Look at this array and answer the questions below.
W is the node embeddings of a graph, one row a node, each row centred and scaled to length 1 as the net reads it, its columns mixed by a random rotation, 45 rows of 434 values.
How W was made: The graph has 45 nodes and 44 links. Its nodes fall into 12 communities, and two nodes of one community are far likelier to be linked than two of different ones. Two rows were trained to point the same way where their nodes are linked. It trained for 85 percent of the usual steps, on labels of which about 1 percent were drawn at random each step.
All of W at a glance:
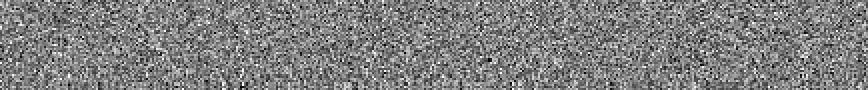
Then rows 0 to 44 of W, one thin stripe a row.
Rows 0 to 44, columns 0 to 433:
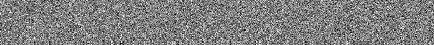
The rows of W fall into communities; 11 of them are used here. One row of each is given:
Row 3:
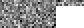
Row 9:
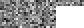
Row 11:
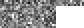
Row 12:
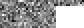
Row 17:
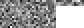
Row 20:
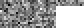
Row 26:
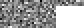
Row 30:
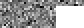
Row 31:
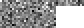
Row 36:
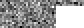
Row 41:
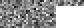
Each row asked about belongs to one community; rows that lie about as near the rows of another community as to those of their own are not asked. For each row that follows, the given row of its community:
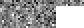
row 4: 11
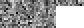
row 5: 20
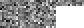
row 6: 9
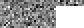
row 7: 30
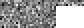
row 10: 3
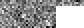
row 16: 3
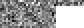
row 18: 12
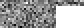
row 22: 36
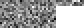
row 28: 17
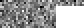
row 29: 30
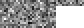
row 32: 20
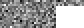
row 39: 26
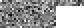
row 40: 31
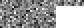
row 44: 41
